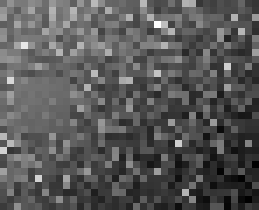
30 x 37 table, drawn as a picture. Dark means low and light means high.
The top left is the ninth with the highest average. There is an overall slope up to the top left. The ninth with the lowest average is the bottom right. The halves do not mirror each other. The middle left is the calmest part. In the middle left lies a patch that is calmer than the rest. There are no regular stripes.
